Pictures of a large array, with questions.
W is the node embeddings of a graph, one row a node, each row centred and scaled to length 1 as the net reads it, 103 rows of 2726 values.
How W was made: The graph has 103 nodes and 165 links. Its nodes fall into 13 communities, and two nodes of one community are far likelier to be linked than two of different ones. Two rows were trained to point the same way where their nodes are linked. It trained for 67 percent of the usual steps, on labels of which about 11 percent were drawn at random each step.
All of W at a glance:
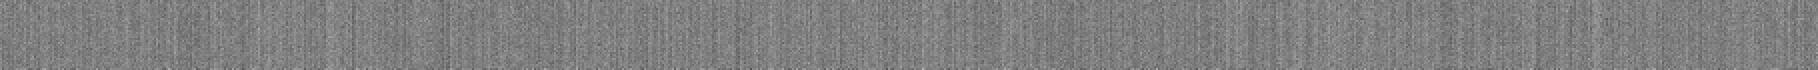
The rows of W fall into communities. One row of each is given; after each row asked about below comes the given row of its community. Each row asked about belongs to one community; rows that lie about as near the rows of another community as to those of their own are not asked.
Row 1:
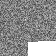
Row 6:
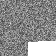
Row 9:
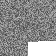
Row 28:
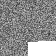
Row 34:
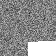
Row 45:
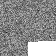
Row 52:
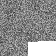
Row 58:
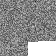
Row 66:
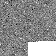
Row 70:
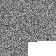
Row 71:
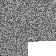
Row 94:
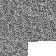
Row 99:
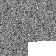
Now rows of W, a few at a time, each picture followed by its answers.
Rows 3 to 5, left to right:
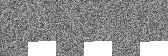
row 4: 9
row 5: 58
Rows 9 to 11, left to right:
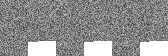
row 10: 99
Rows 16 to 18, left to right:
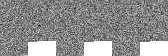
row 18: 94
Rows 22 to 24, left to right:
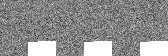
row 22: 70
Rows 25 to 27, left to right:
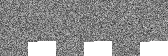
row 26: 45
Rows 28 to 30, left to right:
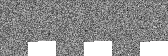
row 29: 28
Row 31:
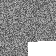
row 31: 94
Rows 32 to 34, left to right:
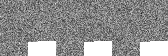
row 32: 52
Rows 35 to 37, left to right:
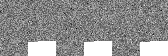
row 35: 45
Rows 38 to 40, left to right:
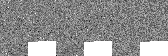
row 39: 9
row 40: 94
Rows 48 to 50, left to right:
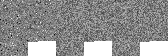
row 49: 6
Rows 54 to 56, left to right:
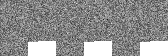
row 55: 1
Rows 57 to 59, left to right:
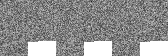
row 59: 66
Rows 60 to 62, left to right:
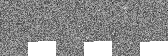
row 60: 66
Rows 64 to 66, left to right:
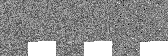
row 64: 99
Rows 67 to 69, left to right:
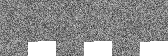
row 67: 45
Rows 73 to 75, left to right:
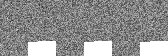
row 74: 6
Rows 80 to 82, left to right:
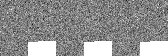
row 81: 66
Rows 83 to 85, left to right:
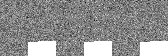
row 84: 34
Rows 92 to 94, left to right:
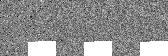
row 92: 34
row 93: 71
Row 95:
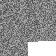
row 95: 28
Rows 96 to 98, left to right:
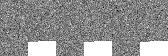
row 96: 9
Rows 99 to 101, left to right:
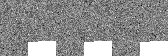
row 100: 6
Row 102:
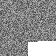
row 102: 99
